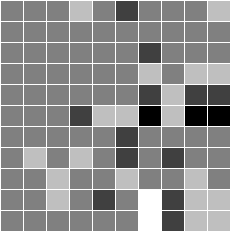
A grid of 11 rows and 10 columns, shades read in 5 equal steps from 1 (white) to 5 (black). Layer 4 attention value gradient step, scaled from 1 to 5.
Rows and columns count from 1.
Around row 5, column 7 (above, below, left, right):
2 5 3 2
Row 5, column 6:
3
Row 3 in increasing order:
3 3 3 3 3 3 3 3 3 4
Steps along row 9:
same down up same down up same down up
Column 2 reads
3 3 3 3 3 3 3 2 3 3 3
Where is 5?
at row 6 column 7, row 6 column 9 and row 6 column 10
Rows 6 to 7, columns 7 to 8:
5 2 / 3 3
